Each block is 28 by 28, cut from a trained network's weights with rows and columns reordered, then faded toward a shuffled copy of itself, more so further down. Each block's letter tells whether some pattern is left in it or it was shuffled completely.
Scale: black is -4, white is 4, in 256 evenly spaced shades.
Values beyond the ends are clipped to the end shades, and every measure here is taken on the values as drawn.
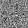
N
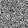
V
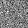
V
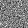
V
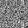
N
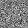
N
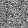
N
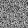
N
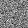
V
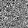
N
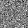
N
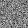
V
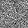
V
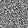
V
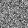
V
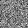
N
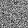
V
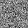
V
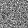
V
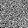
N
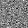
N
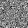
N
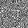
N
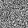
V
